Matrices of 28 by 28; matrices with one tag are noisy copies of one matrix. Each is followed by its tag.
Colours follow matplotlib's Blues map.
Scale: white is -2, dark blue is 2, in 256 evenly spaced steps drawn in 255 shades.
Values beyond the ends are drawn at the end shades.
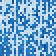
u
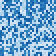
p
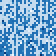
u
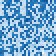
p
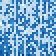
u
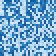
p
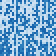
u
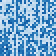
u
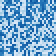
p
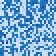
p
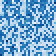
p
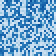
p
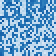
p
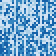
u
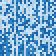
u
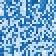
p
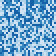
p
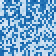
p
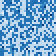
p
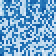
p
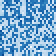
p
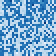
p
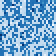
p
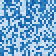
p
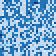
p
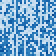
u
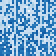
u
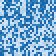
p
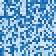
p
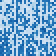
u
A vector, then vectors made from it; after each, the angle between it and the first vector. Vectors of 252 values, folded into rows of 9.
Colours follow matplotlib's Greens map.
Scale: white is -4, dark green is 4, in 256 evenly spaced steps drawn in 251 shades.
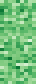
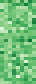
partly opposed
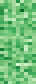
nearly parallel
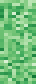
partly aligned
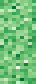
partly opposed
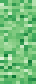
partly opposed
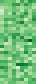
nearly opposite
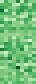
nearly parallel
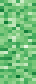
partly aligned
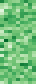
partly opposed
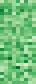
nearly parallel
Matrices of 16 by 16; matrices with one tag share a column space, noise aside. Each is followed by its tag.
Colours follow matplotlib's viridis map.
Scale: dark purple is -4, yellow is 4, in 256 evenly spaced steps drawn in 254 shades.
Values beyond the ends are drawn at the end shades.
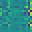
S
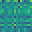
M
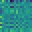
M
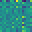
M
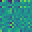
M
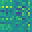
S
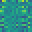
M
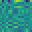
M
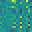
M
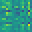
S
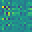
S
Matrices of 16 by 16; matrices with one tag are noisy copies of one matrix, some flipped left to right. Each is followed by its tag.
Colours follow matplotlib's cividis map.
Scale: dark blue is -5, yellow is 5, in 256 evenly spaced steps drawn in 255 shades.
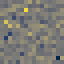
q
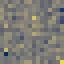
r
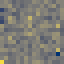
r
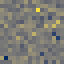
q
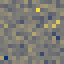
q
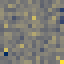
r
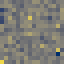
r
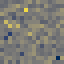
q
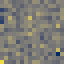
r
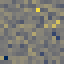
q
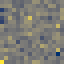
r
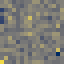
r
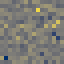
q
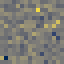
q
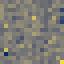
r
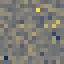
q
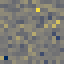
q
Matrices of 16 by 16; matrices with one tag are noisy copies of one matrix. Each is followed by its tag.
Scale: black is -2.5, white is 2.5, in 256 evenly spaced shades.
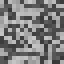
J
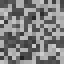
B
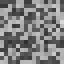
B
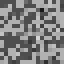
B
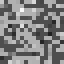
J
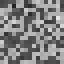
B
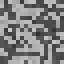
J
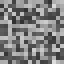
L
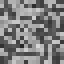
J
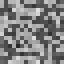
J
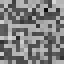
L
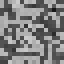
J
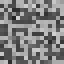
L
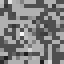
J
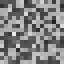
B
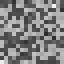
B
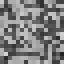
J
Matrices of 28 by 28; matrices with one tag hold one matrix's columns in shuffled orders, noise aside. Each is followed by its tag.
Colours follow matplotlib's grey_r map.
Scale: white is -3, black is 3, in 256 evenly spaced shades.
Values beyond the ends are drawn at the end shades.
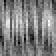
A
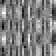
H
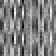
H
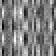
H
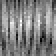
A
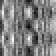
H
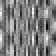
H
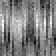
A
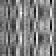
H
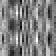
H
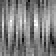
A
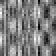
H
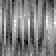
A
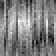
A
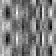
H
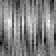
A
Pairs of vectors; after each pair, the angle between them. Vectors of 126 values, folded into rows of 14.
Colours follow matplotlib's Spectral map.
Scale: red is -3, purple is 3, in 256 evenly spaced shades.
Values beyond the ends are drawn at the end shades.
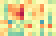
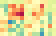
nearly parallel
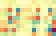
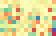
nearly opposite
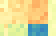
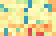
partly opposed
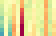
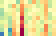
nearly parallel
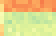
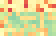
partly aligned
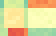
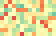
orthogonal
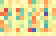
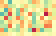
nearly opposite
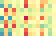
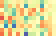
nearly opposite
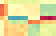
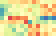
nearly opposite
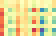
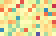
orthogonal
